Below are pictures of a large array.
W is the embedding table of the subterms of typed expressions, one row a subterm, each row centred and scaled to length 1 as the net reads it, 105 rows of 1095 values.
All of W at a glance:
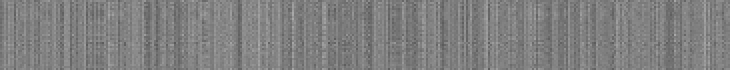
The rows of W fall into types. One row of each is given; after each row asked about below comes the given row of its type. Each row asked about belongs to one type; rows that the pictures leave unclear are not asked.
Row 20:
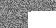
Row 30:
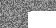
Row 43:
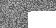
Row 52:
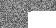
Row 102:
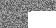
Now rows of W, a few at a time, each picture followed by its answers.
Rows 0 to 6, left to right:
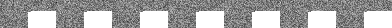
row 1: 43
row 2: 52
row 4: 20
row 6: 102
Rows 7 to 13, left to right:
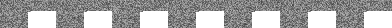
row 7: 30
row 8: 102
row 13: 30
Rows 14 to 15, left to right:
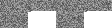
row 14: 52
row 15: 102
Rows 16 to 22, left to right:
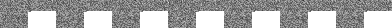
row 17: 30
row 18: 20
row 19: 30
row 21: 20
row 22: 20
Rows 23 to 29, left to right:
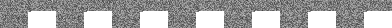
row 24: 102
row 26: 52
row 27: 20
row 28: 30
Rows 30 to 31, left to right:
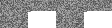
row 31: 43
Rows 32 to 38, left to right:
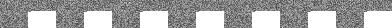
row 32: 102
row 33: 43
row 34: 43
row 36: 102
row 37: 30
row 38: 43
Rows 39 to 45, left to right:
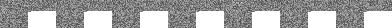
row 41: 30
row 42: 102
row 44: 30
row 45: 30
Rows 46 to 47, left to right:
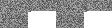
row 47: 52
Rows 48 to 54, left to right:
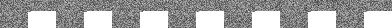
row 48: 30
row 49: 43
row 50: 20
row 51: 102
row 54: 30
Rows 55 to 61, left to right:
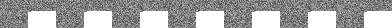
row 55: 20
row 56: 43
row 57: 52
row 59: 30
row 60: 52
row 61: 43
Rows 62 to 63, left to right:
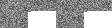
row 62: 43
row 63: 102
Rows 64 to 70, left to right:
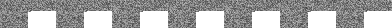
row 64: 102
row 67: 43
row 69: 30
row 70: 20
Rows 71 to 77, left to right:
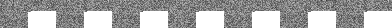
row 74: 43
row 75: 102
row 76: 52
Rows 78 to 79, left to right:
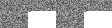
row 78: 102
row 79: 30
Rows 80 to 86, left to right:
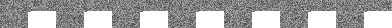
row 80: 30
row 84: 43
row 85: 20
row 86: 102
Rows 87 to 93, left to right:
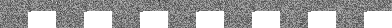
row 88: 52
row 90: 102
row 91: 52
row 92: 43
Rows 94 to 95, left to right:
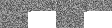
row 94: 102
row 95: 52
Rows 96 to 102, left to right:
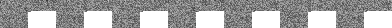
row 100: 102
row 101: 52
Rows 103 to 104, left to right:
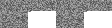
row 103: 102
